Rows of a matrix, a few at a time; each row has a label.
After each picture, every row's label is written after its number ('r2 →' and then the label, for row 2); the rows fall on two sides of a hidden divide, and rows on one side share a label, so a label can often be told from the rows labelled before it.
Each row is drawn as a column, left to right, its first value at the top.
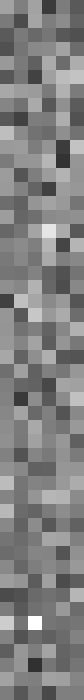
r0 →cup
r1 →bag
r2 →cup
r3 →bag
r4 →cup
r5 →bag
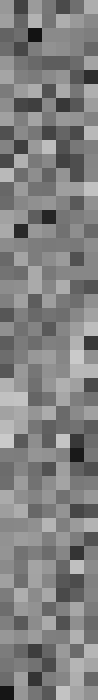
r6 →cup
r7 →bag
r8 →cup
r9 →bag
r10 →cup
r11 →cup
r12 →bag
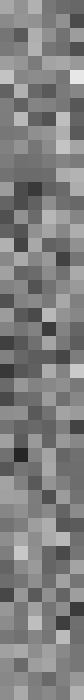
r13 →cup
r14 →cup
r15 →cup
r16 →bag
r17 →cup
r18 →bag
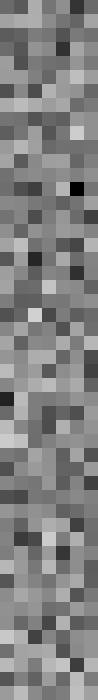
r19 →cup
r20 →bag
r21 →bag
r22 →cup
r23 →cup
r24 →cup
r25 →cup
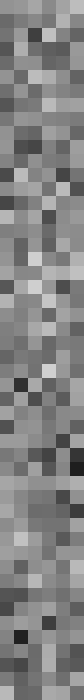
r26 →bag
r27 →cup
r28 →cup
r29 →bag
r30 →bag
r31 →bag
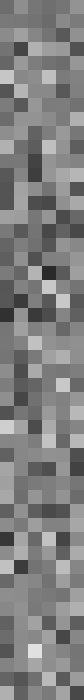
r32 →bag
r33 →cup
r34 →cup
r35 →cup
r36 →bag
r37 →cup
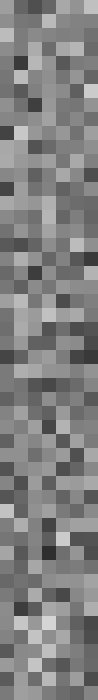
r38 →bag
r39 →bag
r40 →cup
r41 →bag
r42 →cup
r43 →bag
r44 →bag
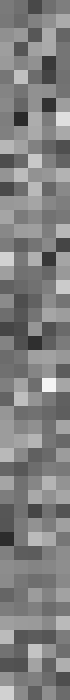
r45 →bag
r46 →bag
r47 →cup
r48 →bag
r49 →cup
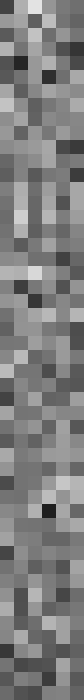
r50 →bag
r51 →bag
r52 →bag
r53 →bag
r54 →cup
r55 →bag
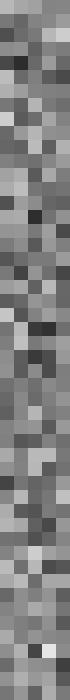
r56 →cup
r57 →cup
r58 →bag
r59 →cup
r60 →bag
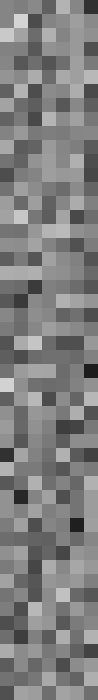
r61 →bag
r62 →bag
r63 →bag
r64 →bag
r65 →bag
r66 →bag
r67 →cup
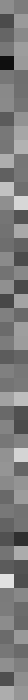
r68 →bag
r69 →bag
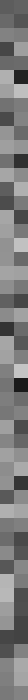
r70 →bag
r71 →bag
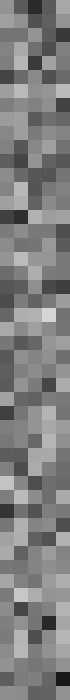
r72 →cup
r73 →cup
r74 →bag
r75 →bag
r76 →cup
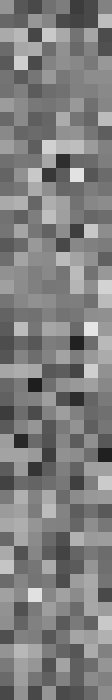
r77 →bag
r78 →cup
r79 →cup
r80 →bag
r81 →bag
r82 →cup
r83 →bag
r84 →cup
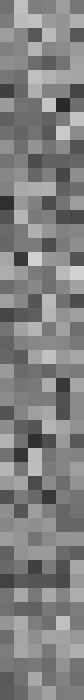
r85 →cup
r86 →cup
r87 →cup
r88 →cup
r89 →cup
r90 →cup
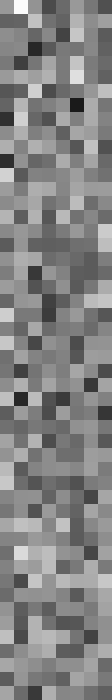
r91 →cup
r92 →bag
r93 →cup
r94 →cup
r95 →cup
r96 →bag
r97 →bag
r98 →cup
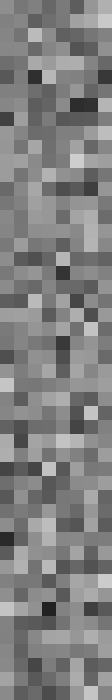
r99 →bag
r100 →bag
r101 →bag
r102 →cup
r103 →cup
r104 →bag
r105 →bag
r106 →bag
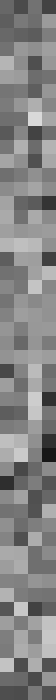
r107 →cup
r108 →bag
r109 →cup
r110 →cup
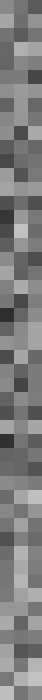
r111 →cup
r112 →cup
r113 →cup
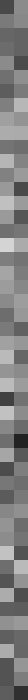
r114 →bag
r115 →bag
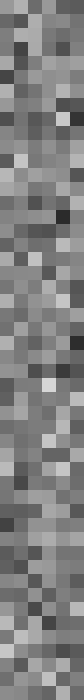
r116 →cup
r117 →bag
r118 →cup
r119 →cup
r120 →cup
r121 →bag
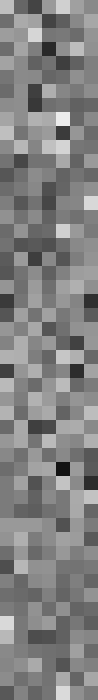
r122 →cup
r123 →cup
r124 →bag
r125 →bag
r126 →bag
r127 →cup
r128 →bag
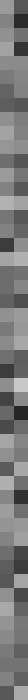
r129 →cup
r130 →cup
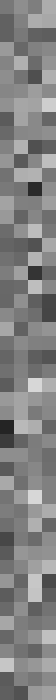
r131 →bag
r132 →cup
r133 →cup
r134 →cup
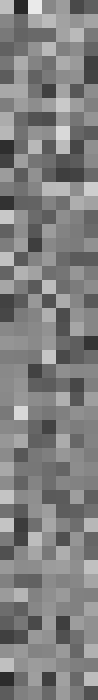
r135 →cup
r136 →bag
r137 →cup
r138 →cup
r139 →bag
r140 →bag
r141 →bag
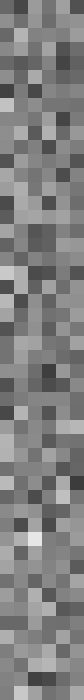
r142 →cup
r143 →bag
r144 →cup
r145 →cup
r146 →bag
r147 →cup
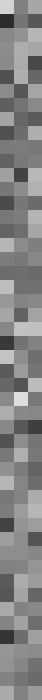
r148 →cup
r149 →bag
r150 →bag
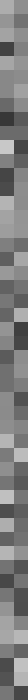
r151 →bag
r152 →cup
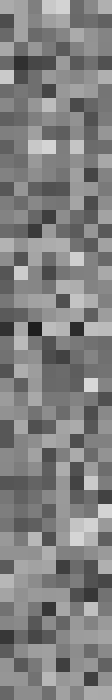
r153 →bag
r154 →bag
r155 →bag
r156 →bag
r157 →cup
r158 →cup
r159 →cup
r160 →bag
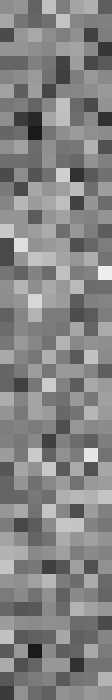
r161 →cup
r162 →bag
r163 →bag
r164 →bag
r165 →cup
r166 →cup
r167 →bag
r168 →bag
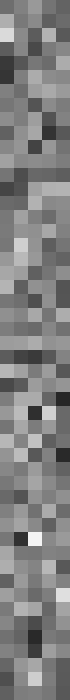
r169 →bag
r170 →bag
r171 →cup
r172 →bag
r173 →cup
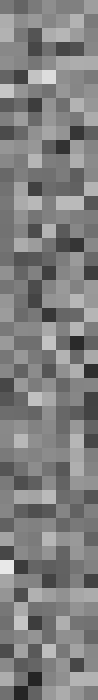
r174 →bag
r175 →cup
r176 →bag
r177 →cup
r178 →cup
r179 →bag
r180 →cup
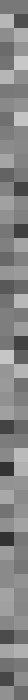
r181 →bag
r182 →bag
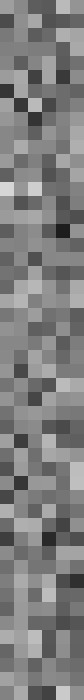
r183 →bag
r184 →cup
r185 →cup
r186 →bag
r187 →bag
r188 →bag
